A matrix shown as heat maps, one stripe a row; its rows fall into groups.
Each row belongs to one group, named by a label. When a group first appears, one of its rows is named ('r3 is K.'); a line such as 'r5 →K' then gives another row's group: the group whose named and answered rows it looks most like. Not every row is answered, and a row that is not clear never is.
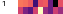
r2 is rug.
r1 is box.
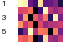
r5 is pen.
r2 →box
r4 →box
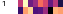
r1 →rug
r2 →pen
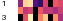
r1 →pen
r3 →pen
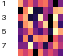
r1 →box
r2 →pen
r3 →rug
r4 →pen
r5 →pen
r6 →rug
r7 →pen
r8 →box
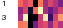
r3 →rug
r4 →rug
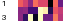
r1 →rug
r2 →rug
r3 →pen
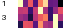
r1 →box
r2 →rug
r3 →rug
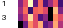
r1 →pen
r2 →rug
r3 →pen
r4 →pen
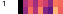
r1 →pen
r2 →pen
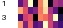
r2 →box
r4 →box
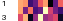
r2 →box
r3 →rug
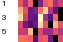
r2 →box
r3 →rug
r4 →rug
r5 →pen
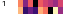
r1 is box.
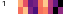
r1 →box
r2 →box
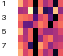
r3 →box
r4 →rug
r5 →box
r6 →box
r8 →box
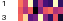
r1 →pen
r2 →box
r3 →rug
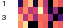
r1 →pen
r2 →rug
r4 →rug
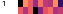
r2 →box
